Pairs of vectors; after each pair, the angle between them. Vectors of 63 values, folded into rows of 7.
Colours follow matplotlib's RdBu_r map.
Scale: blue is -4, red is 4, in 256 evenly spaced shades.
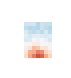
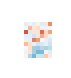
partly opposed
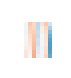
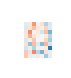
partly aligned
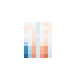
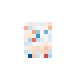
partly aligned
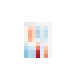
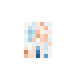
nearly opposite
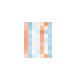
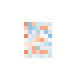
partly aligned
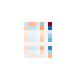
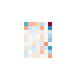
nearly parallel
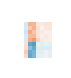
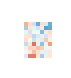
partly opposed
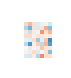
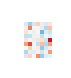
nearly opposite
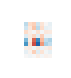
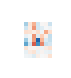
nearly parallel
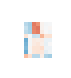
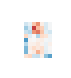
nearly parallel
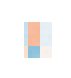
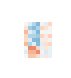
nearly opposite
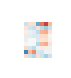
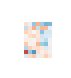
nearly opposite
